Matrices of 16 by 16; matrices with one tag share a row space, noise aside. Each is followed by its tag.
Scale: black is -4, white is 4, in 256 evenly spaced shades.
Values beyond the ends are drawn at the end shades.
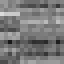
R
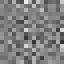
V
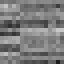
R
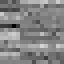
R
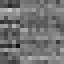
R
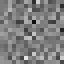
V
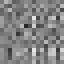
V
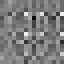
V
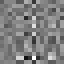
V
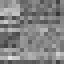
R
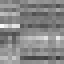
R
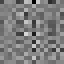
V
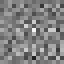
V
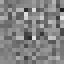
V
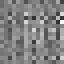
V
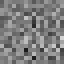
V
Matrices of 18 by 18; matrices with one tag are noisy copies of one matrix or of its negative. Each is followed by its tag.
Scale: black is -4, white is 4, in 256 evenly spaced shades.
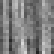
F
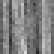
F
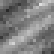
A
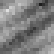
A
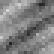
A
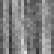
F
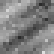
A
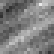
A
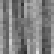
F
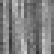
F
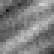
A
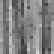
F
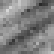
A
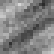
A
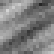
A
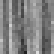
F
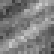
A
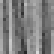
F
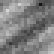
A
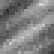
A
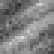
A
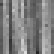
F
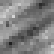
A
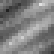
A
